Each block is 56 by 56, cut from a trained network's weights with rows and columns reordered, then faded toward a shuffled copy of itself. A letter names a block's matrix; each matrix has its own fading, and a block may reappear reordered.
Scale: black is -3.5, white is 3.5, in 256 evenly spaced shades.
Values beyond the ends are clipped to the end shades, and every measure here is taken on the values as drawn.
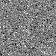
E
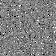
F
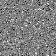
E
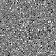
E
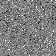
F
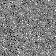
E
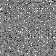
F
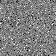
E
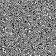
E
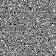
E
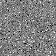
E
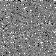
F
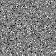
E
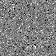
E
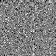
E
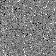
F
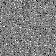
E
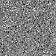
E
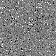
F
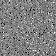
F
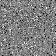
E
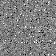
F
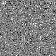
E
